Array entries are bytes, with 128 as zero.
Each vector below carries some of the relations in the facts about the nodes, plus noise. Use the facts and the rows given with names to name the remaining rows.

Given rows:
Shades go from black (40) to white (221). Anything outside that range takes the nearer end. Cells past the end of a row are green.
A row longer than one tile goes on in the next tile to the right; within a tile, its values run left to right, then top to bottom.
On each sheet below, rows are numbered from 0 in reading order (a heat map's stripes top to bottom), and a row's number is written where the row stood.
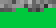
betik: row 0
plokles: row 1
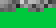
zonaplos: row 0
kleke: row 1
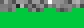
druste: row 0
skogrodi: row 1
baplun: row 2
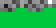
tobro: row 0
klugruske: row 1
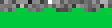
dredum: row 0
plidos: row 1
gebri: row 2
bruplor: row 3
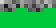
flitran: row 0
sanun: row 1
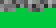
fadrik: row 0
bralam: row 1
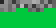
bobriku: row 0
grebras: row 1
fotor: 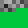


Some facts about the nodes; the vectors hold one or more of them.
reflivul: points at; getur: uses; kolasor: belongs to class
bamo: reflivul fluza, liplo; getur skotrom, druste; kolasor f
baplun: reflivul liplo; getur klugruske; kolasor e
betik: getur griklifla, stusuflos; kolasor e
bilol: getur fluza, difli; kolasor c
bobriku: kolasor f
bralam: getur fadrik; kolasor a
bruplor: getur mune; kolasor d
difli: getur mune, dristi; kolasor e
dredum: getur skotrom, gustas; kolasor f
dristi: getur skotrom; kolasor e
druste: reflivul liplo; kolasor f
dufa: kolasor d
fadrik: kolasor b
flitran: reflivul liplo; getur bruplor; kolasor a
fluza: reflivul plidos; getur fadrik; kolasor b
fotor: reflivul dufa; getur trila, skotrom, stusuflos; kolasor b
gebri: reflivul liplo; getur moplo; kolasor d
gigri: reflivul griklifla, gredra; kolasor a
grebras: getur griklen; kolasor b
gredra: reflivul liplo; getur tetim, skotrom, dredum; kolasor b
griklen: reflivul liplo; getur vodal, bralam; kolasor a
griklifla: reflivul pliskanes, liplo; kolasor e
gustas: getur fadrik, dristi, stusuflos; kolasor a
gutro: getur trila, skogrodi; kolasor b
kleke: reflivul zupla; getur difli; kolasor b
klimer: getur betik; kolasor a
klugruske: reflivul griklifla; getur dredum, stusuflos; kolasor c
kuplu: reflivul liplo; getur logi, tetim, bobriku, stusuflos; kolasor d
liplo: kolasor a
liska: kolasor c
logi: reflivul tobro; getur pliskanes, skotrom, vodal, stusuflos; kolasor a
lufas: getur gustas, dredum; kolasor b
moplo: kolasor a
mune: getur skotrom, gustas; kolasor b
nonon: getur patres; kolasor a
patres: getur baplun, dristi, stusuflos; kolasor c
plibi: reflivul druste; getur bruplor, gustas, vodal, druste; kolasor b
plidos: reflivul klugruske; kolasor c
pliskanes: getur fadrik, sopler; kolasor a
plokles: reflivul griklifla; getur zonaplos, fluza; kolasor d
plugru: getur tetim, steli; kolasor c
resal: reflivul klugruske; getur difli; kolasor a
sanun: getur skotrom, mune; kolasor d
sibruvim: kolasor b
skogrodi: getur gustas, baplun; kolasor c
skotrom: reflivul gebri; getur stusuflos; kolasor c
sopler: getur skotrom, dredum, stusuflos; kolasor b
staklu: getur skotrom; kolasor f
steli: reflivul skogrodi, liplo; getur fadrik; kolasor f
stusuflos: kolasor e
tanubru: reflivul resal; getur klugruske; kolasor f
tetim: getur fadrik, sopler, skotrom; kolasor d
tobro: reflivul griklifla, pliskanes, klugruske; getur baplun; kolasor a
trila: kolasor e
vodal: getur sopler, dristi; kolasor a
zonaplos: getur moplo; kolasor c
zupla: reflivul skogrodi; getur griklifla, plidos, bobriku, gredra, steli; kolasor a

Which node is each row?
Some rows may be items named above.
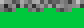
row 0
griklen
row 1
gredra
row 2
griklifla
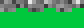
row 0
fadrik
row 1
difli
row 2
stusuflos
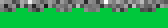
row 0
pliskanes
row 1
resal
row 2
steli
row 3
skotrom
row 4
bamo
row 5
plokles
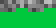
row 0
tetim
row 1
dristi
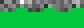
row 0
klugruske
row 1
plokles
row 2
bruplor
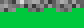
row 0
stusuflos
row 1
grebras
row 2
mune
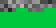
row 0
kuplu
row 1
sibruvim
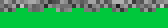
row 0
staklu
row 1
fluza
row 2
fadrik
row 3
sopler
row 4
plibi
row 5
tanubru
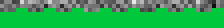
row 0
liska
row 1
bilol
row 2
lufas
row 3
fadrik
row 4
plugru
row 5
plokles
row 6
lufas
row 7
moplo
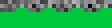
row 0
dufa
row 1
klimer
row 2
sanun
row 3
zupla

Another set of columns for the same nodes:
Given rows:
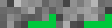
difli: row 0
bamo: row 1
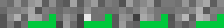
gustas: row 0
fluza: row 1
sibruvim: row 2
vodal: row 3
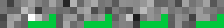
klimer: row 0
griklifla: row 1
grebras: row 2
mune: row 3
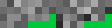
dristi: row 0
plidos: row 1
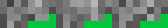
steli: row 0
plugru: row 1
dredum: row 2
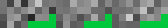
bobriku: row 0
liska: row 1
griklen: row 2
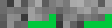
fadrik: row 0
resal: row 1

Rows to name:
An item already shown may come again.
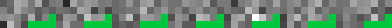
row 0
zonaplos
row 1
betik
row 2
bralam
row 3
lufas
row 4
klimer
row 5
zupla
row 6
klugruske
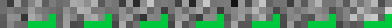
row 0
fadrik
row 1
sanun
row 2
bobriku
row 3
bobriku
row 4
druste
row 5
steli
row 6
flitran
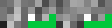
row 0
moplo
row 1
plokles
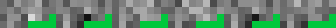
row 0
plibi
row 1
kleke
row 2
kuplu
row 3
bruplor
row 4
kleke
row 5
bilol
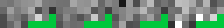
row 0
tanubru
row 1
klugruske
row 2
druste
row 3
gebri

